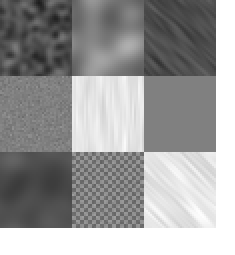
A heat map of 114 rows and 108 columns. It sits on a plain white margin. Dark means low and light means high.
It is made of 3 by 3 panels. Panel 1,1: low, blotchy. Panel 1,2: middling, smooth. Panel 1,3: low, slanting down to the right, faint in contrast. Panel 2,1: middling, fine-grained, faint in contrast. Panel 2,2: very high, streaked downward, faint in contrast. Panel 2,3: middling, flat. Panel 3,1: low, smooth, faint in contrast. Panel 3,2: middling, checkered. Panel 3,3: very high, slanting down to the right, faint in contrast.
